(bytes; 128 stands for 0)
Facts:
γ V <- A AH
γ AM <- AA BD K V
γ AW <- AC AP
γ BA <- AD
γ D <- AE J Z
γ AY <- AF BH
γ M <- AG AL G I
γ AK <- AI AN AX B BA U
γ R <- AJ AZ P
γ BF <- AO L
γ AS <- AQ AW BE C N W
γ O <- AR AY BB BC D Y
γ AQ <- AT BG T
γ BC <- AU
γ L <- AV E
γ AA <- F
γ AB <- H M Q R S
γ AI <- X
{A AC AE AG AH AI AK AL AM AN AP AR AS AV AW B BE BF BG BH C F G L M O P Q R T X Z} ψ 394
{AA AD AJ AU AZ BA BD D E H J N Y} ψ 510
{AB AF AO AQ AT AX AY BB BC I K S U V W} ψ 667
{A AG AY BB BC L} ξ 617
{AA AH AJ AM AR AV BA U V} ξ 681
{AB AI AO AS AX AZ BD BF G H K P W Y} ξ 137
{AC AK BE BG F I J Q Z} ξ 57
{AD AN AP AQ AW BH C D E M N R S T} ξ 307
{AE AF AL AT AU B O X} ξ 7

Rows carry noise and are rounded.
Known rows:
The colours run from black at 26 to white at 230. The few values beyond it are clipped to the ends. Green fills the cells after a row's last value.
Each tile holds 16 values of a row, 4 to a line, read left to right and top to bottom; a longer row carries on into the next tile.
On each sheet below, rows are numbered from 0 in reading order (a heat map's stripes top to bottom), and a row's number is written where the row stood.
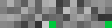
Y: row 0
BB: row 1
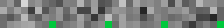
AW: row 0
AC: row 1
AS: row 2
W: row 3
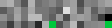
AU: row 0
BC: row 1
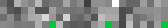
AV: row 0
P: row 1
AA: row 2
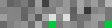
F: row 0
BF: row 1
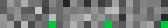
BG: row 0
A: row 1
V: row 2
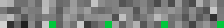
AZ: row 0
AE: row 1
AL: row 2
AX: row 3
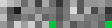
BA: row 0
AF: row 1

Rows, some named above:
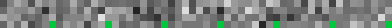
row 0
Z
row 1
AR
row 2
I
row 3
AF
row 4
D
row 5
U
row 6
AM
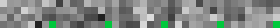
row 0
D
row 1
W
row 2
E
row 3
BH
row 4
AN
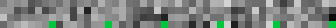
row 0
AK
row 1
AI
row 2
AB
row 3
Y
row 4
AJ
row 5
AY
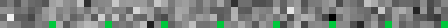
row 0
G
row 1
R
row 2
D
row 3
O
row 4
AG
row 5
BC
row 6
AO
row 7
I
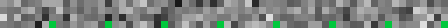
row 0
J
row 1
V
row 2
AQ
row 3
A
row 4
R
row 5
S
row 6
N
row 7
AD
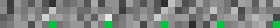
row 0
AH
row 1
F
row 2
AH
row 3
BD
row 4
L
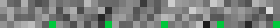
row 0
M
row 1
AT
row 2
Q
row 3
D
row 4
K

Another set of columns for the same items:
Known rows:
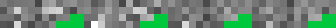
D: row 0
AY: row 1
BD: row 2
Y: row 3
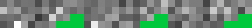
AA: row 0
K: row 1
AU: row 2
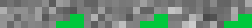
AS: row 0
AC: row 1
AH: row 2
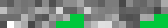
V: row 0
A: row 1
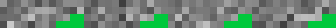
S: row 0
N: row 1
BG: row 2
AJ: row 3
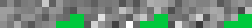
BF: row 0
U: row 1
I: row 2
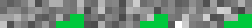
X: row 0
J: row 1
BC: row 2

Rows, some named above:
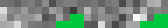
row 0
L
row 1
BA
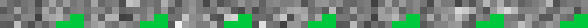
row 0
E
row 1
F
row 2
BB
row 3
I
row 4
E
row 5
AT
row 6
AM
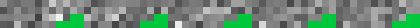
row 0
AD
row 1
AL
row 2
AB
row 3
AO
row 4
W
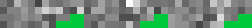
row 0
AF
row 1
Z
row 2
AK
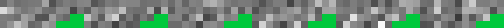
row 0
AM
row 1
AL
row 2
Q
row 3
AX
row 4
U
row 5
J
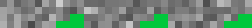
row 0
AI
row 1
AV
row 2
AN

